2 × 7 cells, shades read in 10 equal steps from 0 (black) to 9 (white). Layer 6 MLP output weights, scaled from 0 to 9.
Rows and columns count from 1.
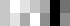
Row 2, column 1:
7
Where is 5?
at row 2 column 5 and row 2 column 7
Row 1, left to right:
7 9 8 7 6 0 4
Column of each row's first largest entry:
2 4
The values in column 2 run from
8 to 9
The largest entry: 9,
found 2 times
